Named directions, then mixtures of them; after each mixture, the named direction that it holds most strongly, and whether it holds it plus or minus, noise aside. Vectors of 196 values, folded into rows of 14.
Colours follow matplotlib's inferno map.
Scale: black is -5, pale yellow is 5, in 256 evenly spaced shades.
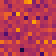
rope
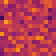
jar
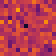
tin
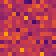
rope, minus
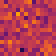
rope, plus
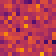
rope, minus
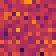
rope, plus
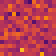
rope, minus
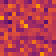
jar, minus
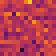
rope, plus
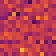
rope, minus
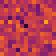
tin, plus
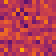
rope, minus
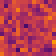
tin, plus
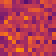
rope, minus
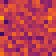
jar, minus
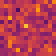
tin, minus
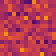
rope, minus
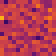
jar, minus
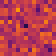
tin, plus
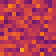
jar, minus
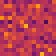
tin, minus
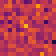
tin, minus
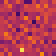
rope, minus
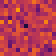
tin, plus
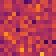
rope, minus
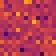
rope, plus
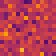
rope, minus
